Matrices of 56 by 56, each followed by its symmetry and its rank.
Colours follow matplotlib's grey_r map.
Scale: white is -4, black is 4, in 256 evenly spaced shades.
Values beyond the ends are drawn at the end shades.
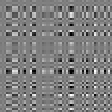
symmetric, rank one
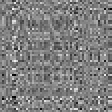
neither, rank five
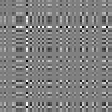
symmetric, rank one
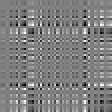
symmetric, rank one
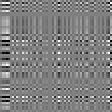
neither, rank one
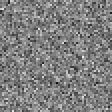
antisymmetric, full rank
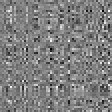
neither, rank five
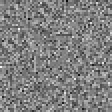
antisymmetric, full rank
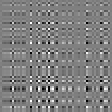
neither, rank one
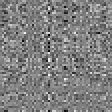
neither, rank five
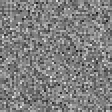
antisymmetric, full rank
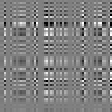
neither, rank one
